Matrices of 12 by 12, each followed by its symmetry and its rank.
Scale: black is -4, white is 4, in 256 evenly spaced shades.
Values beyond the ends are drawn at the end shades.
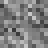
antisymmetric, full rank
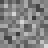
symmetric, full rank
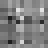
antisymmetric, rank two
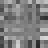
antisymmetric, rank two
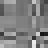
antisymmetric, rank two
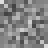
symmetric, full rank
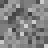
symmetric, full rank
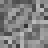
symmetric, full rank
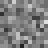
antisymmetric, full rank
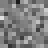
antisymmetric, full rank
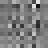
neither, rank two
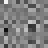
neither, rank two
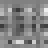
neither, rank two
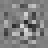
antisymmetric, rank two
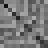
symmetric, full rank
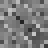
symmetric, full rank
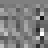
neither, rank two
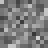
symmetric, full rank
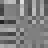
antisymmetric, rank two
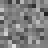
antisymmetric, full rank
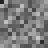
symmetric, full rank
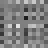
antisymmetric, rank two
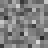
antisymmetric, full rank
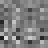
neither, rank two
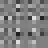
antisymmetric, rank two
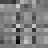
neither, rank two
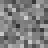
antisymmetric, full rank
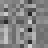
neither, rank two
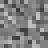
antisymmetric, full rank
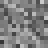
antisymmetric, full rank
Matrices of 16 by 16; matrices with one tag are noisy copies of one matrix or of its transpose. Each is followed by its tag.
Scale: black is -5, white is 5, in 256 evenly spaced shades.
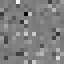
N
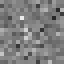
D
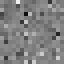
N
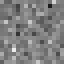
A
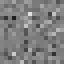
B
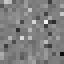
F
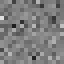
N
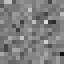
F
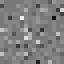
D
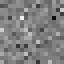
D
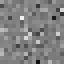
D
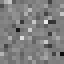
F
